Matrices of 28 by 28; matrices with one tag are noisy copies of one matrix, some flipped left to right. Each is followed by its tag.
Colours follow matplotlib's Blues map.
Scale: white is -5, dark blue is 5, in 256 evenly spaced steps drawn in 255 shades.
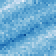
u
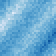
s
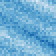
u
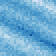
u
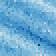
u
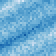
u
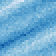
u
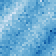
s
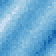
s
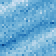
u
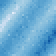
s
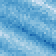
u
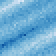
u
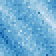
s
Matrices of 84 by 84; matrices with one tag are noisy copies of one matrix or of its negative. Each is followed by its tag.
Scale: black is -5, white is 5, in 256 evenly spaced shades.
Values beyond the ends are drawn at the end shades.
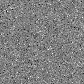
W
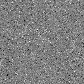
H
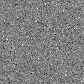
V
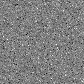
V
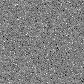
V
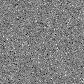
V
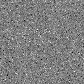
H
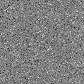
W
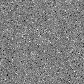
H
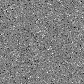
W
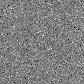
W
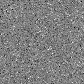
W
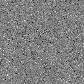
H
